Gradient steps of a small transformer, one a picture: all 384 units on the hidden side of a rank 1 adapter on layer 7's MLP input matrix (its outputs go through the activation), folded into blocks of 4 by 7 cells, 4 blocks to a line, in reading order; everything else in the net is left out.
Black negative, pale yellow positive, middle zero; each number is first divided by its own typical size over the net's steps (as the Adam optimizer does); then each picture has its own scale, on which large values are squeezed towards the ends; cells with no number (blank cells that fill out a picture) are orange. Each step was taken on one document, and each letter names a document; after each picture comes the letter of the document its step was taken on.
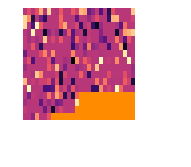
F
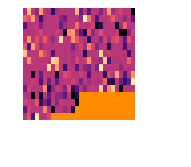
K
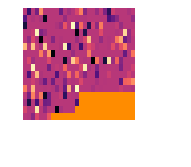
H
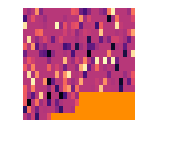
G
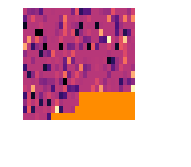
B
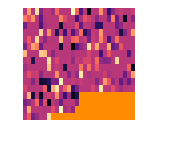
K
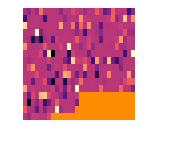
H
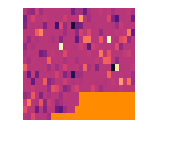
B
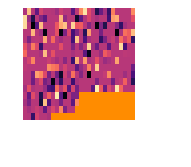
F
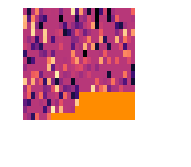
F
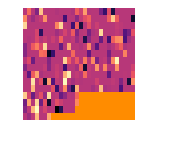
G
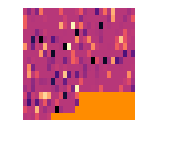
H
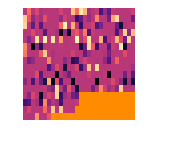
F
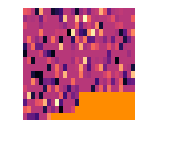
K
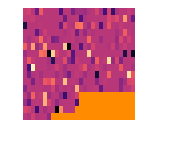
H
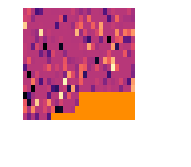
B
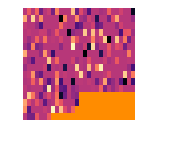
K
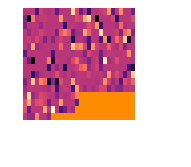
K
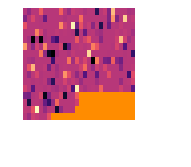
H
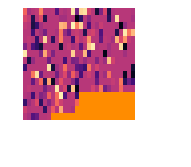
F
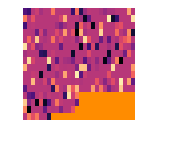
B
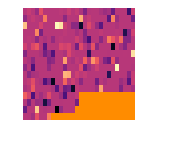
G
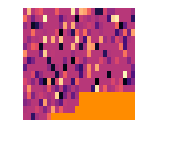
F
